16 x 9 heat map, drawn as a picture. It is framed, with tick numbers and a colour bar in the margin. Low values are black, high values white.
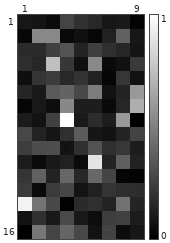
No single row or column stands out from its neighbours. The ninth with the highest average is the centre. The halves do not mirror each other. On average the colour sits 20% of the way up the scale. The texture is fine-grained noise. No overall slope runs across the table.
